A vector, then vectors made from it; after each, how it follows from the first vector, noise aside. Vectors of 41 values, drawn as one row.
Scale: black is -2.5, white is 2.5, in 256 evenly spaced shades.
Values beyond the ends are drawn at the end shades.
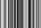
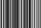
sign-scrambled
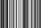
negated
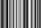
negated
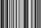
negated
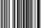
wrapped around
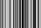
wrapped around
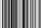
wrapped around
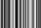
wrapped around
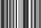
negated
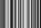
wrapped around
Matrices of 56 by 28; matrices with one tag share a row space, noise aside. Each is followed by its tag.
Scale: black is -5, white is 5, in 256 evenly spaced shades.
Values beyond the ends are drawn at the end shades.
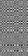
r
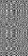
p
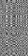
p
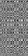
r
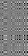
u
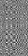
p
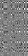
u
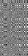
u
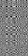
p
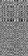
r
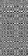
r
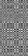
r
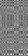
r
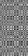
r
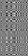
p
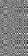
u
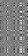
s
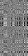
u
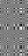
s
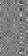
s
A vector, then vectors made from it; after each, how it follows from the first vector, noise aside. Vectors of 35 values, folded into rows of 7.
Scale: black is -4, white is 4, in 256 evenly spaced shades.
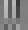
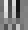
scaled up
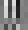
scaled up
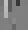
partly zeroed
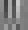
negated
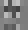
sign-scrambled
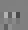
partly zeroed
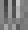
negated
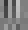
negated
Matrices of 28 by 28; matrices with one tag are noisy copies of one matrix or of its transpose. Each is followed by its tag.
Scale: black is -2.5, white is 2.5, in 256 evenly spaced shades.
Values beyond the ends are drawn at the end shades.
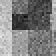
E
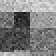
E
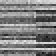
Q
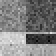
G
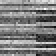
Q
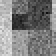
E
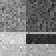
G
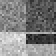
G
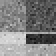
G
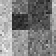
E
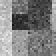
E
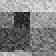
E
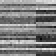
Q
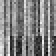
Q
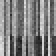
Q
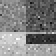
G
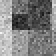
E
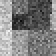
E
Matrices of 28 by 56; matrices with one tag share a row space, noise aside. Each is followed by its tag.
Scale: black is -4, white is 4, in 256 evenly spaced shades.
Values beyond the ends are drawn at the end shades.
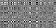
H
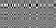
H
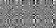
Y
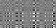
Y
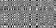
H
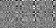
Y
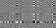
Y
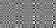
Y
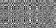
H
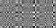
Y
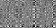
Y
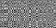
H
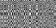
H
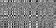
H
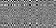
H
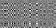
H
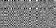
H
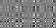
Y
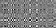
H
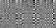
Y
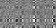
Y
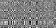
H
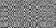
H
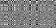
H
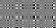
Y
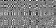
H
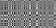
H
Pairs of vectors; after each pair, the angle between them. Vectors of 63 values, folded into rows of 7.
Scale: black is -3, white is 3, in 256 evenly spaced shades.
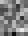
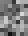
partly aligned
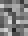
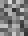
partly opposed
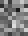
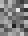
nearly opposite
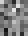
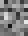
orthogonal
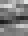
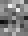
partly aligned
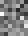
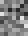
nearly parallel
